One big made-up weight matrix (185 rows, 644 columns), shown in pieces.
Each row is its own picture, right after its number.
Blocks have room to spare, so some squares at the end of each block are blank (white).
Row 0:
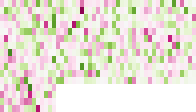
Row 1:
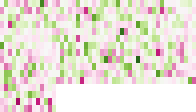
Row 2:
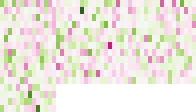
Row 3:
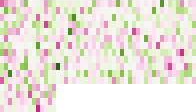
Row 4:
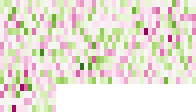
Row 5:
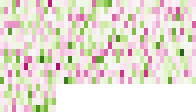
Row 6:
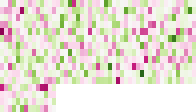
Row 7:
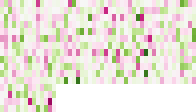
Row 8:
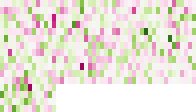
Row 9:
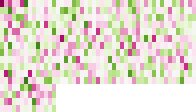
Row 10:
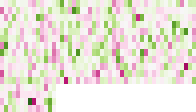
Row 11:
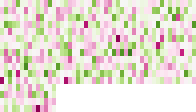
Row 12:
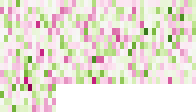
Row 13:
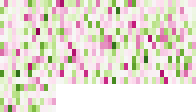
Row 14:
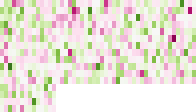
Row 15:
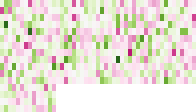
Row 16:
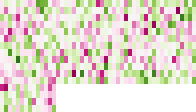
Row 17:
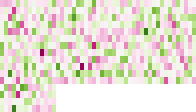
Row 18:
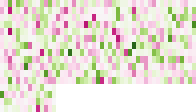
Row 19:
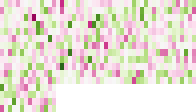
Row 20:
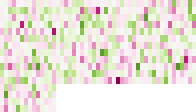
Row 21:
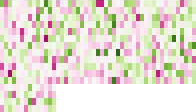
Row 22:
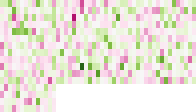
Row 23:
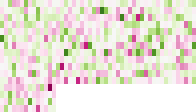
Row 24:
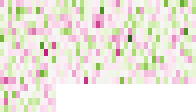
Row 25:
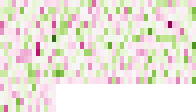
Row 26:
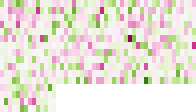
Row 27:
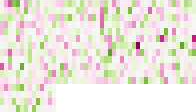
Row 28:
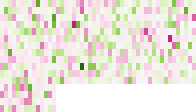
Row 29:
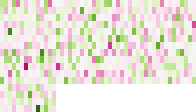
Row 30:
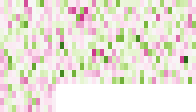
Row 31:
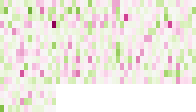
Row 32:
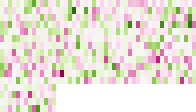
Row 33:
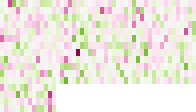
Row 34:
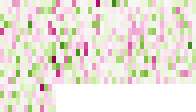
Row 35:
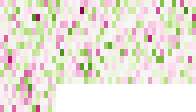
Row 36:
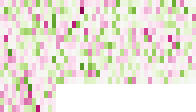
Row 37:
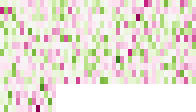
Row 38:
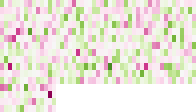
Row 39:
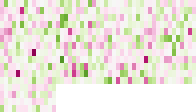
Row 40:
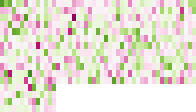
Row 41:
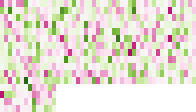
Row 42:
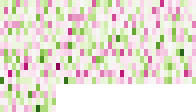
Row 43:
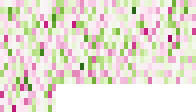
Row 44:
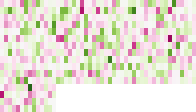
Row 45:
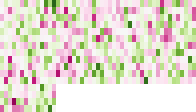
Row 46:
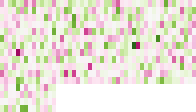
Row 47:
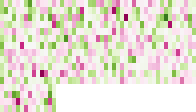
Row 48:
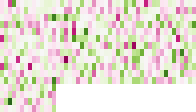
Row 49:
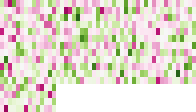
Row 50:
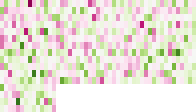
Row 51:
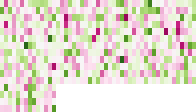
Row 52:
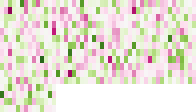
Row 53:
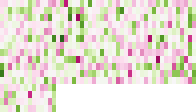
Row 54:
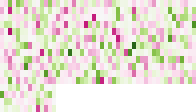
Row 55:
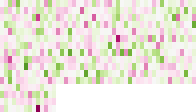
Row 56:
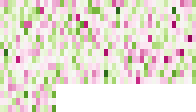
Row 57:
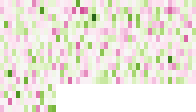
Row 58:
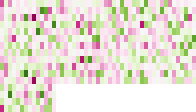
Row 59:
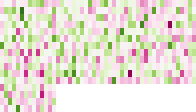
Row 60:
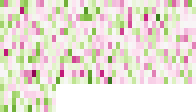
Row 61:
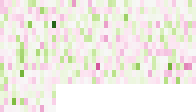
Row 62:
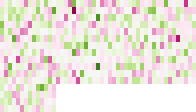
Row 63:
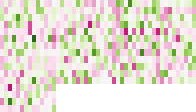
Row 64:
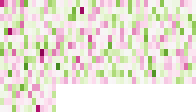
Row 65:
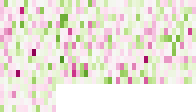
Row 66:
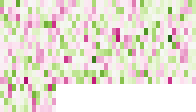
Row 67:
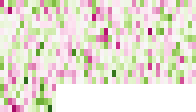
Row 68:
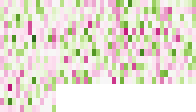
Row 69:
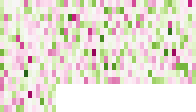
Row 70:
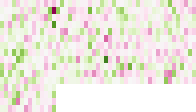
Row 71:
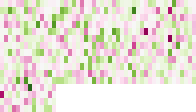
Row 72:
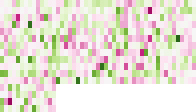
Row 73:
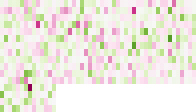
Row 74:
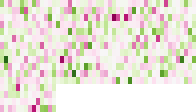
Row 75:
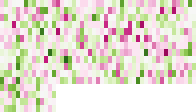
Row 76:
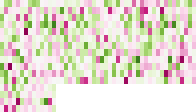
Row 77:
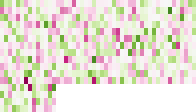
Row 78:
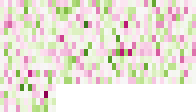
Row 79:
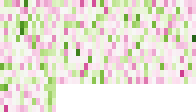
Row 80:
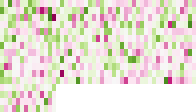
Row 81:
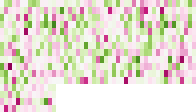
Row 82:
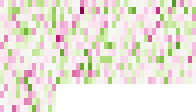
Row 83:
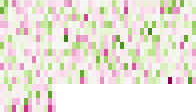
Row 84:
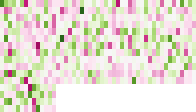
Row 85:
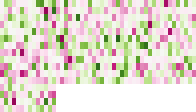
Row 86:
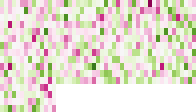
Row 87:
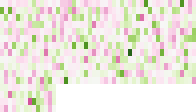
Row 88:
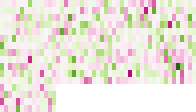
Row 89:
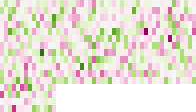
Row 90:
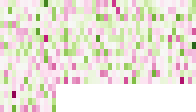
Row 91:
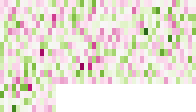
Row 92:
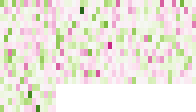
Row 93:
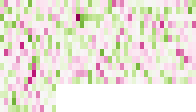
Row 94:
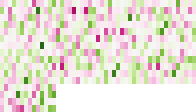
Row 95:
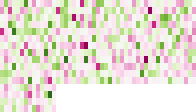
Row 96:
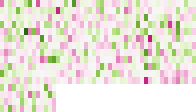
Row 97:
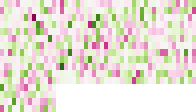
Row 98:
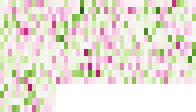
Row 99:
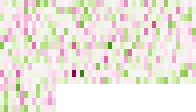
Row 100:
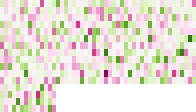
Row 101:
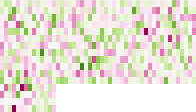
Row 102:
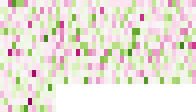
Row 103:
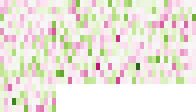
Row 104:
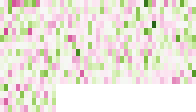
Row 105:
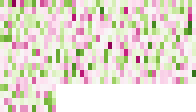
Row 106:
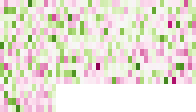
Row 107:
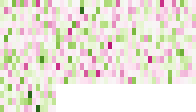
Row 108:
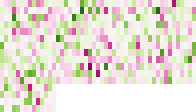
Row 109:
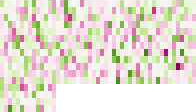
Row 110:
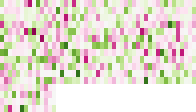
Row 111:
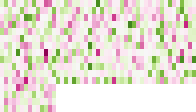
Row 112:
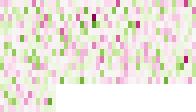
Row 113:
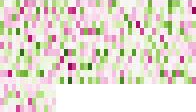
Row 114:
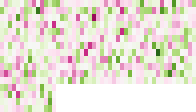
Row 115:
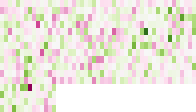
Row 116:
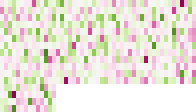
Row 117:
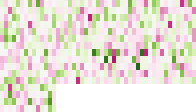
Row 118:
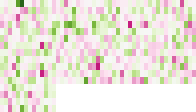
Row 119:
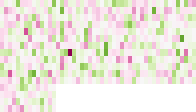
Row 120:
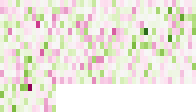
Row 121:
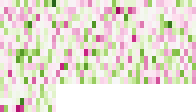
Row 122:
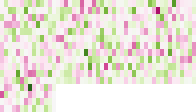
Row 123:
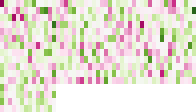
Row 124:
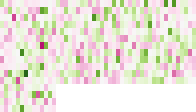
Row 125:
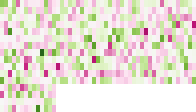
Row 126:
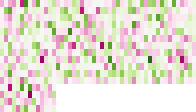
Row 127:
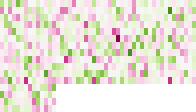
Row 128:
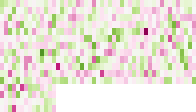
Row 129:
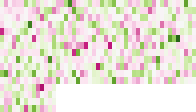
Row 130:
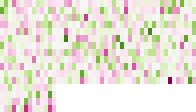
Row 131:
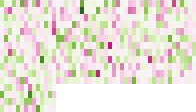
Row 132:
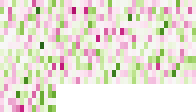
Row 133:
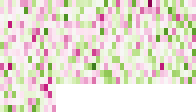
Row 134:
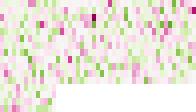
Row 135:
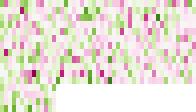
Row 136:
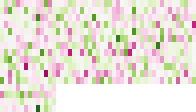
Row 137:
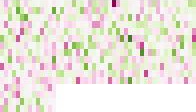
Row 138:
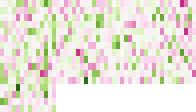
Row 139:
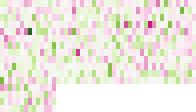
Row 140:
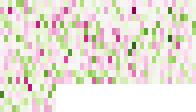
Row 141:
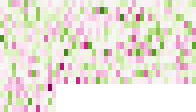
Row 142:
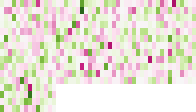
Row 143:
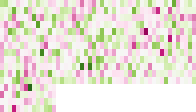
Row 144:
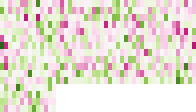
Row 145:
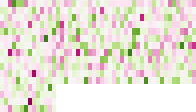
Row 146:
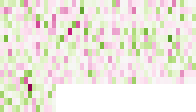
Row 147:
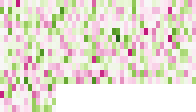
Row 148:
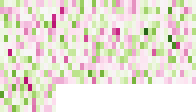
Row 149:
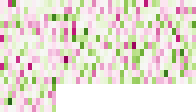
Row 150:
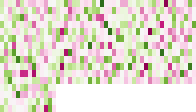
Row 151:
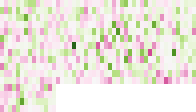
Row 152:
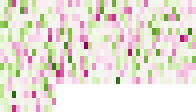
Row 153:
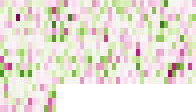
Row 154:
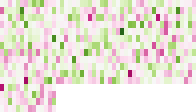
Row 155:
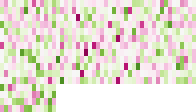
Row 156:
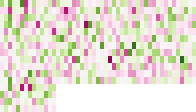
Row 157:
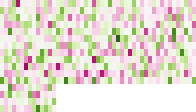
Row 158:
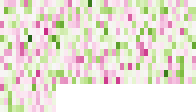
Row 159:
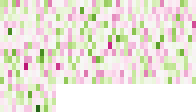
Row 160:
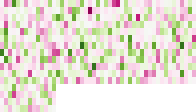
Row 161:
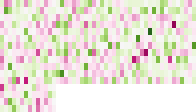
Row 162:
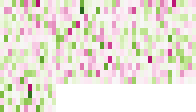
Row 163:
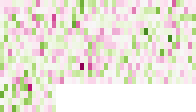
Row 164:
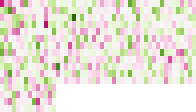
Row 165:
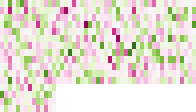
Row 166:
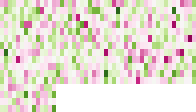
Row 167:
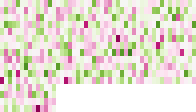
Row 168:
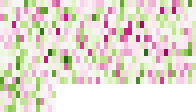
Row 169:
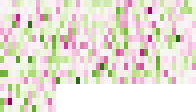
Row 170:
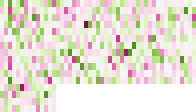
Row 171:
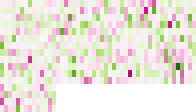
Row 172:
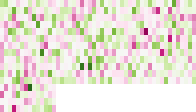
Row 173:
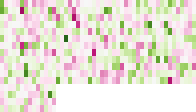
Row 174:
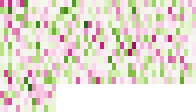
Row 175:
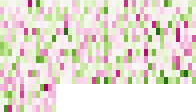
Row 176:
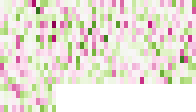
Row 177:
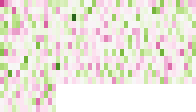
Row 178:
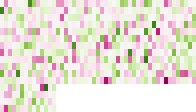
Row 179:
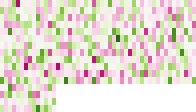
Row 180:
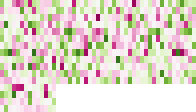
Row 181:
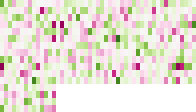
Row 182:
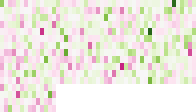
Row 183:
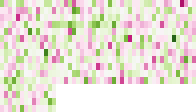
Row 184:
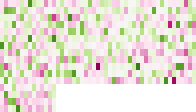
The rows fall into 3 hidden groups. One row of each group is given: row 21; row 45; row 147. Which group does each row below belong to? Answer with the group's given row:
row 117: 21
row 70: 45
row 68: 21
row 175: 21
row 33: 21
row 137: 21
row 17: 147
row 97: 45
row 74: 21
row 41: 147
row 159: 147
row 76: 45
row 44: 147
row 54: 147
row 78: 147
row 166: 45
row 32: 45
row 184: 45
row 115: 147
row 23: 21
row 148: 147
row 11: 147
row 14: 21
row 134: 45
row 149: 21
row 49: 21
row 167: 147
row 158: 45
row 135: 45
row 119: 45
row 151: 21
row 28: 147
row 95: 21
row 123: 45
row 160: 21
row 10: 21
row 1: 45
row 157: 147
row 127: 147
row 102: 21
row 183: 21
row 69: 45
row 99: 21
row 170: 147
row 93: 45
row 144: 21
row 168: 45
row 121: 45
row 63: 21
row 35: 147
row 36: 147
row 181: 45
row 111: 21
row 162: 147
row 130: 45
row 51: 21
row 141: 21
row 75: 45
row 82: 147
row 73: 147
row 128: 147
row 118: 21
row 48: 21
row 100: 45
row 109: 45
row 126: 147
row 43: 147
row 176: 45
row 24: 21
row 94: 45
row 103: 45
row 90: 21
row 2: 147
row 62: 21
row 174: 147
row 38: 21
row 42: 147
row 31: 45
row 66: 147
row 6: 21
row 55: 147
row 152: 21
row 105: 21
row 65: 21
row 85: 45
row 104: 21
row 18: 147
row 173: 45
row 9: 147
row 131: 147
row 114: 45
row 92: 147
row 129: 21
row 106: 45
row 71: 147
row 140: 147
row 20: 45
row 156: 147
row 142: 147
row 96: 21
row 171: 45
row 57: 45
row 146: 147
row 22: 147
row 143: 147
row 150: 45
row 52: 147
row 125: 147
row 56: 45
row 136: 147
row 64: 147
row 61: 45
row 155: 45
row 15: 21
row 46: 21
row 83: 45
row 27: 21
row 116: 21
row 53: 45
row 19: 45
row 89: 147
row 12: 147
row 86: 21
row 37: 21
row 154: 45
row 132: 45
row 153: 45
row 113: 45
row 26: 21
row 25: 45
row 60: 45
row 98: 147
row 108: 147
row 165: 147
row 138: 21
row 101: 147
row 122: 147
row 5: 147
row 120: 147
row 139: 21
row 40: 147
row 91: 147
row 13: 21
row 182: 45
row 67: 45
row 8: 147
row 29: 147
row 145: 21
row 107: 147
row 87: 21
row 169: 21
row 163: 147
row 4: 147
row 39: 21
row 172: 147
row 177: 147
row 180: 21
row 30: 45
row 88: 45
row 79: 21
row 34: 21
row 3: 147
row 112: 45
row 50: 45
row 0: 147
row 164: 147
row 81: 45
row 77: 147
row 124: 45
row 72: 21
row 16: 21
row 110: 21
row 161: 45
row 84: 147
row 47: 45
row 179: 147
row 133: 21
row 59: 45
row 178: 21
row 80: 45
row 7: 21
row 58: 45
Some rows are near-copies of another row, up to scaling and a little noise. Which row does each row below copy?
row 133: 86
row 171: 88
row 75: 168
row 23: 141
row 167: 11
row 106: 184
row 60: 135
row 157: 179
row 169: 72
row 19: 97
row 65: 39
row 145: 102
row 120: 115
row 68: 63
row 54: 18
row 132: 94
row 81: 76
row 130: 83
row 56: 166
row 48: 149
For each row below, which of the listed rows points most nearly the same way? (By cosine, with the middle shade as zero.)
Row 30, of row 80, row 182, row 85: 85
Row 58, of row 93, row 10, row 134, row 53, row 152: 134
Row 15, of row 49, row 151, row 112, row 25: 112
